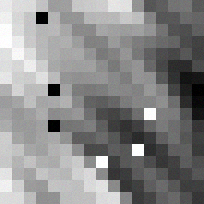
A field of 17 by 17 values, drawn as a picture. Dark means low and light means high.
The top left is the ninth with the highest average. Six lone cells stand out: three far higher and three far lower than their neighbours. Values rise toward the left.
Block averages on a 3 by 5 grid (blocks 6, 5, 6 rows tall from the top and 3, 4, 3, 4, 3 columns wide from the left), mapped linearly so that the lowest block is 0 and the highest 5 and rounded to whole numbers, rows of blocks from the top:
53321 / 43220 / 43311
